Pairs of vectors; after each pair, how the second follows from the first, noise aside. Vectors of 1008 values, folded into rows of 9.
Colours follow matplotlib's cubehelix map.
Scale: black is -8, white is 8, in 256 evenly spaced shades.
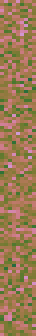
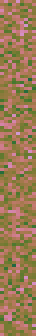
copied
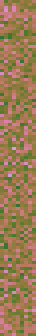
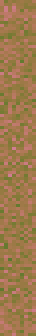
shrunk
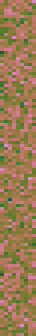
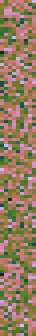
scaled up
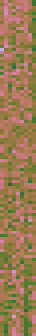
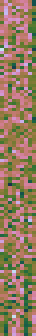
scaled up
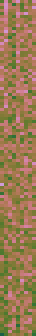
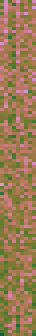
copied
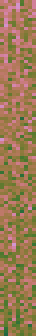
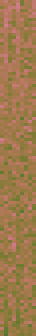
shrunk
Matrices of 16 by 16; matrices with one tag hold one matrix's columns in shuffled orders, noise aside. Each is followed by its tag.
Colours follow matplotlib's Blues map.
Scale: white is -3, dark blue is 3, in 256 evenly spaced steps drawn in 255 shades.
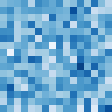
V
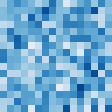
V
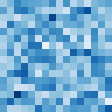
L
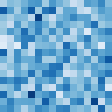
L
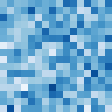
V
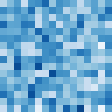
V
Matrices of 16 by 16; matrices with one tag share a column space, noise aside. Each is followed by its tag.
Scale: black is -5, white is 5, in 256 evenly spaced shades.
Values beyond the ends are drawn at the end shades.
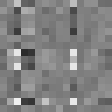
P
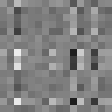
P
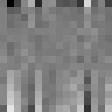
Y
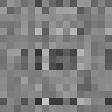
P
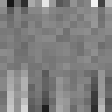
Y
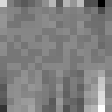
Y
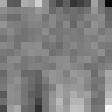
Y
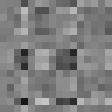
P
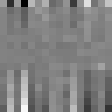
Y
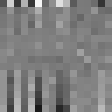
Y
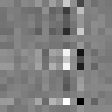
P
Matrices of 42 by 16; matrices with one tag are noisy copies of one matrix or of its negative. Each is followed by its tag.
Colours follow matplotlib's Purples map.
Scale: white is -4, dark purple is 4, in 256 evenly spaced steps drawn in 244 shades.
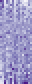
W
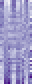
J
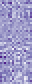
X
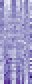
J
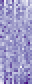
W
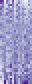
W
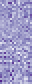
X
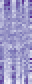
J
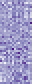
X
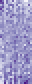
W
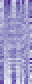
J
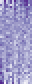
W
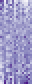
W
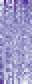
W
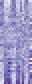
J
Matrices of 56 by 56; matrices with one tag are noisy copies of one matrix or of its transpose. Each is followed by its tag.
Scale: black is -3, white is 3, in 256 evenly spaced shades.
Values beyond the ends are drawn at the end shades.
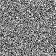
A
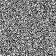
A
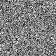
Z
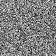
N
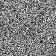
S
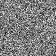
S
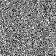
A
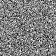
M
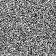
N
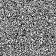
M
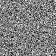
A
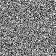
A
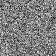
Z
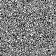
M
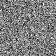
Z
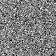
M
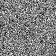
S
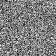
Z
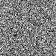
N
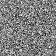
M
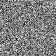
Z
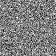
A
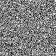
A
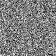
A
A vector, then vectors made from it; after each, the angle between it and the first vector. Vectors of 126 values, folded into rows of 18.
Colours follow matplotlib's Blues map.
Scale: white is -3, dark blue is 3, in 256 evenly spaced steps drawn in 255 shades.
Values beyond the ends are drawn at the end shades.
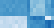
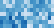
partly opposed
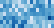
partly opposed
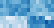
nearly parallel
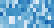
partly aligned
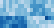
nearly opposite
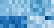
nearly opposite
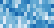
partly aligned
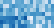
partly opposed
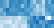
nearly parallel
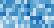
partly aligned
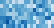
partly opposed
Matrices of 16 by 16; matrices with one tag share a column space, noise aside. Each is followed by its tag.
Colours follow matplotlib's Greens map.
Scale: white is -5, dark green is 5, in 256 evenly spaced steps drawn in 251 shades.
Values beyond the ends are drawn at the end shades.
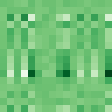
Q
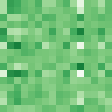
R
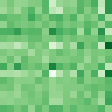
R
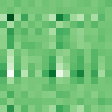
Q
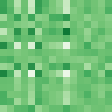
R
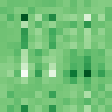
Q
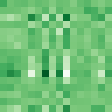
Q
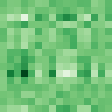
Q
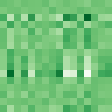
Q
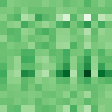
Q
